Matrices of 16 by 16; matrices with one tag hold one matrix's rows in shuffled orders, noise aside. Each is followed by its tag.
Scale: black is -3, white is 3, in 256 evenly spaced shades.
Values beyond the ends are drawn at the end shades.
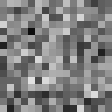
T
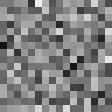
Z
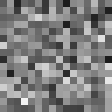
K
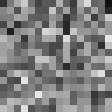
K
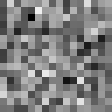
T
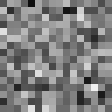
T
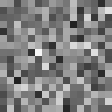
Z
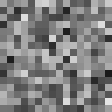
K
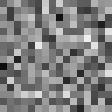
Z
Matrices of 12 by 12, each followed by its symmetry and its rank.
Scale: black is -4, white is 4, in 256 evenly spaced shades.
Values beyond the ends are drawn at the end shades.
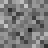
symmetric, full rank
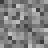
symmetric, full rank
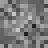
symmetric, full rank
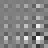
symmetric, rank one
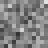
neither, full rank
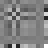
symmetric, rank one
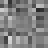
antisymmetric, rank two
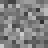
neither, full rank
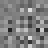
antisymmetric, rank two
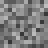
neither, full rank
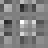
symmetric, rank one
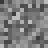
symmetric, full rank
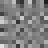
antisymmetric, rank two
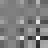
symmetric, rank one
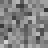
neither, full rank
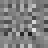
antisymmetric, rank two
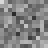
symmetric, full rank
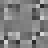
antisymmetric, rank two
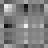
symmetric, rank one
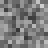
neither, full rank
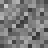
symmetric, full rank
